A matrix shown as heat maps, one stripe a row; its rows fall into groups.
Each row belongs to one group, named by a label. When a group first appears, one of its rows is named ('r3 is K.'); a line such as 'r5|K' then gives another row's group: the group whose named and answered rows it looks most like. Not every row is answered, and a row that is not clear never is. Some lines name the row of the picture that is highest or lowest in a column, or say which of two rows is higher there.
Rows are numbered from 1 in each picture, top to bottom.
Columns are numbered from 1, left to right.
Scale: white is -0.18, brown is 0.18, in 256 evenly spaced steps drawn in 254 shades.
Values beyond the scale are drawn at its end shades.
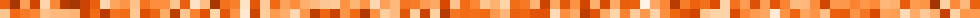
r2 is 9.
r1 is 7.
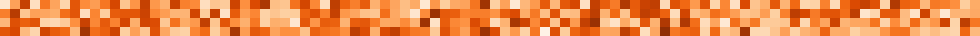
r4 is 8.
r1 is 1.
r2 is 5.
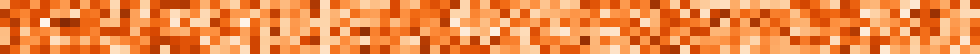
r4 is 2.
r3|7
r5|5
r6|9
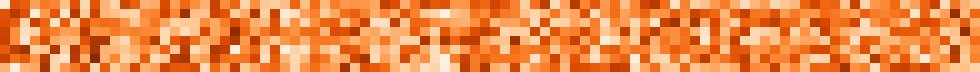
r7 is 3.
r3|2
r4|8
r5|9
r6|7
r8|1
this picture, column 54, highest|4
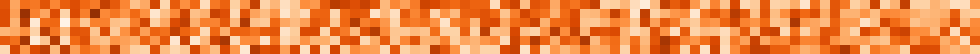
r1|9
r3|3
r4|1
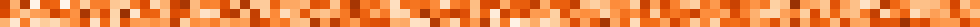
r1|3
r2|9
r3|1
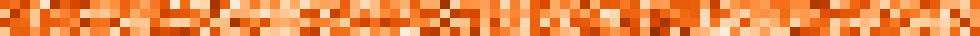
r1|7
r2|5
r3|8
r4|5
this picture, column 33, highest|3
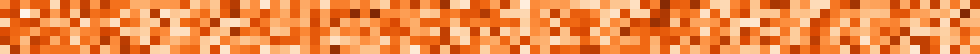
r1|2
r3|5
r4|8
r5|2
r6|5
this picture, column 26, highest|3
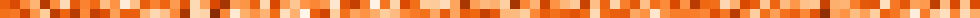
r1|7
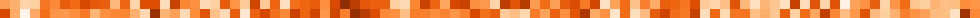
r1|9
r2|8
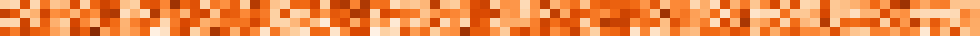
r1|1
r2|8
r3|1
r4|3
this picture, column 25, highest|4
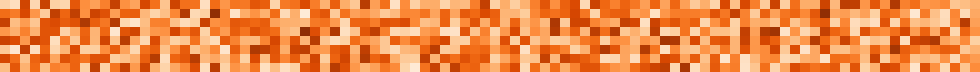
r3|8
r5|2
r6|1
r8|5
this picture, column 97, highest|3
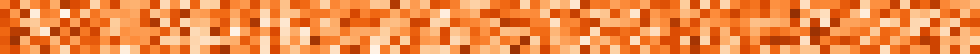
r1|2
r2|3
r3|9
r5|2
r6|7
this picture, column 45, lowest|2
